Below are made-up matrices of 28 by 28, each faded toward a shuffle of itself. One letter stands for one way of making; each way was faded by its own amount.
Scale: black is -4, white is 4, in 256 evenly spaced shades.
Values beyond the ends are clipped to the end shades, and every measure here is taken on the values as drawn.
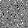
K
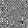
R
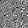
R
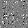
R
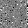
K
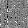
K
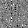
K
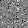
K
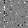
K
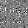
R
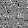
K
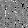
K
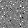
K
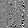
R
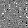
K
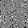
R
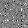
R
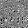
R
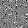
R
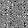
K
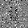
K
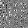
R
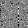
R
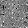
K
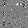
R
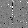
K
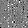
K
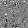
R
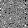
K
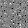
K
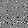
R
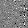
K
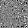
R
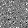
K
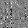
R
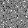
K
